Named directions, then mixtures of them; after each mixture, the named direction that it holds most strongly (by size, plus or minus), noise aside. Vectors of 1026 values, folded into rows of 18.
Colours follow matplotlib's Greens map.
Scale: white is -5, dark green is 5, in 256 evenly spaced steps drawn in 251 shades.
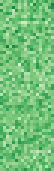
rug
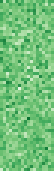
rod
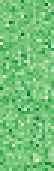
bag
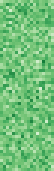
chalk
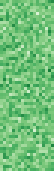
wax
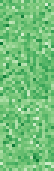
bag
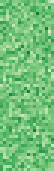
wax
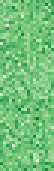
bag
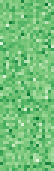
bag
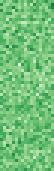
rug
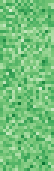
chalk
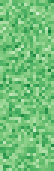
wax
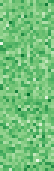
bag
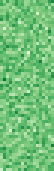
wax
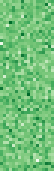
bag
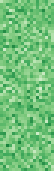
chalk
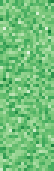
wax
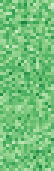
rug
